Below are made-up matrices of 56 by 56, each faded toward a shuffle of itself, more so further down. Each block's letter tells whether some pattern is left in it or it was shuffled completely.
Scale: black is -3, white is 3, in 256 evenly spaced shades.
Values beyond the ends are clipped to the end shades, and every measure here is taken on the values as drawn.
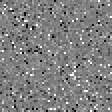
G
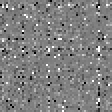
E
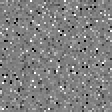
G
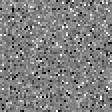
G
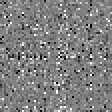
E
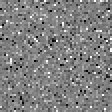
G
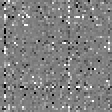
E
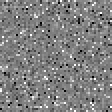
G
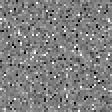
G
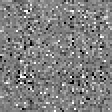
E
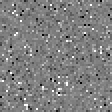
G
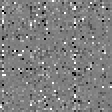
E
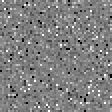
G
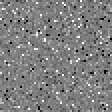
G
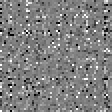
E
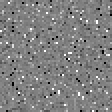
G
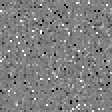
G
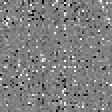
E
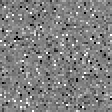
G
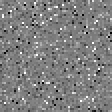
G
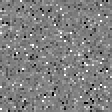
G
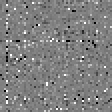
E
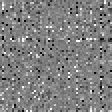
E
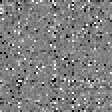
E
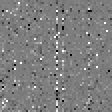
E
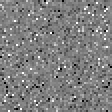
G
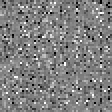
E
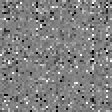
E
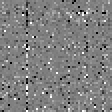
E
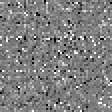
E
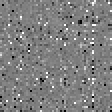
E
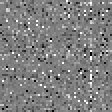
E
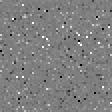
G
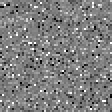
G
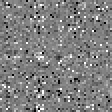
E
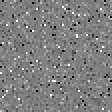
G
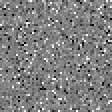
G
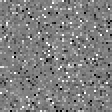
G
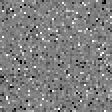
G
